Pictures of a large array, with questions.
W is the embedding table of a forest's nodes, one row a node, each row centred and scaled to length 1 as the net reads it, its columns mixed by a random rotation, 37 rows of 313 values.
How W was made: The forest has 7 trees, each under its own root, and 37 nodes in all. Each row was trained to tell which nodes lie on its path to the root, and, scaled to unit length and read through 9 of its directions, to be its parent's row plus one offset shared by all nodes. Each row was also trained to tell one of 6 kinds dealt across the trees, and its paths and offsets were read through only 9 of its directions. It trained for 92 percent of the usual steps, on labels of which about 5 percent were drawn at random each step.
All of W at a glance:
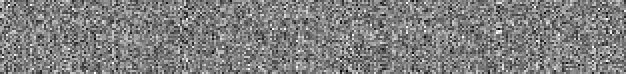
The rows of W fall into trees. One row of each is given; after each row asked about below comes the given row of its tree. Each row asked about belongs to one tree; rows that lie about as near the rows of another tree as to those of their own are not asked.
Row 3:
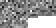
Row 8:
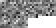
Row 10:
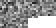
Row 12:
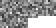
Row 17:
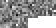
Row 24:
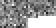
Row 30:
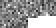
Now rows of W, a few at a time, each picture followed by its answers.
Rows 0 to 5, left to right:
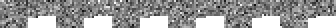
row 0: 8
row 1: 24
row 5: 3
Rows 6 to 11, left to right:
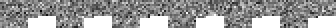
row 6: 17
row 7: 24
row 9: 30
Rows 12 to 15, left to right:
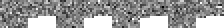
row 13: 24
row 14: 3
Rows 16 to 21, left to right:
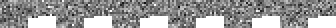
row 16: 12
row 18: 17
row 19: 17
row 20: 8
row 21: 17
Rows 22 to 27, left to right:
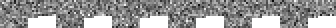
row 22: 17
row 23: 30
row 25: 12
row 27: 10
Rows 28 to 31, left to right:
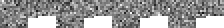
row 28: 8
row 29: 10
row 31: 12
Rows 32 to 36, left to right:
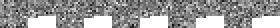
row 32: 24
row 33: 8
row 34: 8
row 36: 10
